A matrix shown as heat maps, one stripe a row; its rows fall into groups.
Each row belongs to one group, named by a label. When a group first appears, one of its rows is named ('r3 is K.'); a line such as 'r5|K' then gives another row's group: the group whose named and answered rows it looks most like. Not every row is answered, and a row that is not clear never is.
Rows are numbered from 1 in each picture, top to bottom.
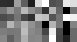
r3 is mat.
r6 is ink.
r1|mat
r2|ink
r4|ink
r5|ink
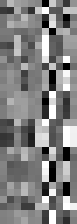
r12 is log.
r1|ink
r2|mat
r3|ink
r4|ink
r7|mat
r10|ink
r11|log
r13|log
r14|ink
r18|mat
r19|mat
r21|mat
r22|ink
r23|ink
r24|log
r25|log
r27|ink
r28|ink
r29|log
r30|mat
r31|ink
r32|ink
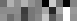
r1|ink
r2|log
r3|log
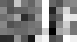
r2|log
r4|log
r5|log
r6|mat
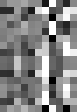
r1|ink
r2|mat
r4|ink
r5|ink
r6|log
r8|mat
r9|mat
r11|mat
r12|log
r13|log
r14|log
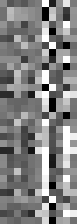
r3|ink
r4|log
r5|log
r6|mat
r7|ink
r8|log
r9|log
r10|ink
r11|mat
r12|mat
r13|ink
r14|mat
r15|log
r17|ink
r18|mat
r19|log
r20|mat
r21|log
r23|log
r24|log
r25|mat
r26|log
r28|mat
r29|ink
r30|log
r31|mat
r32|log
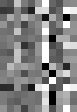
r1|mat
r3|ink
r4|log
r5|mat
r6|log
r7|mat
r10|ink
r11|log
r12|ink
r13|mat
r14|log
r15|log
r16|log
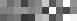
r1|log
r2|ink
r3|mat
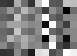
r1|mat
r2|ink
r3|mat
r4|ink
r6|ink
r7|ink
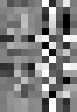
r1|log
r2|ink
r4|ink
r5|ink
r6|mat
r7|ink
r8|log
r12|ink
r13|mat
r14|log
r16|ink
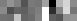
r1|log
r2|log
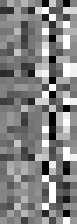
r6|log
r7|log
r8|mat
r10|mat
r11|mat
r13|ink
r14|log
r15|mat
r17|log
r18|log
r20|log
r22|log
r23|mat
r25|ink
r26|mat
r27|ink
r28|ink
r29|ink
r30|mat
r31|ink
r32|log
